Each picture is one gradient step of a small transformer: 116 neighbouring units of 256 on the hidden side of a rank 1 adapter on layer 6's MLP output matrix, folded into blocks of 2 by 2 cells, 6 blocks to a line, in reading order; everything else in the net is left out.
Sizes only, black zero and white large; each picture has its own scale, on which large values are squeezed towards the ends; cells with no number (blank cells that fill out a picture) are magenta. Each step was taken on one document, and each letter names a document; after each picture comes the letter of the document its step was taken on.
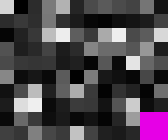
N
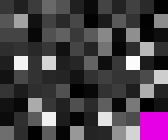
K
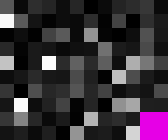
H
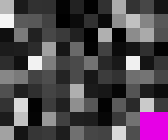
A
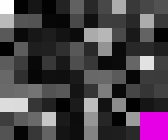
H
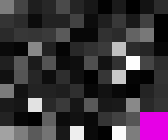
K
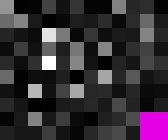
H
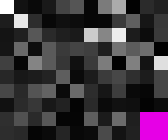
A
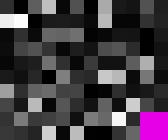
K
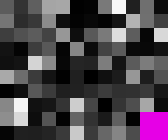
A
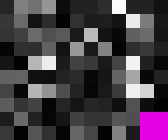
A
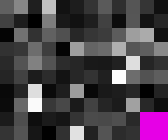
N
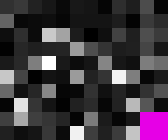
H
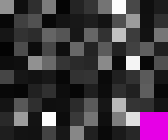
A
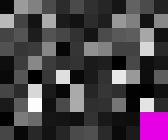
N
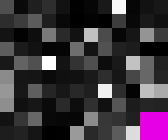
H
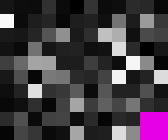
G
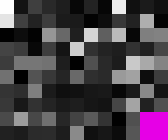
H
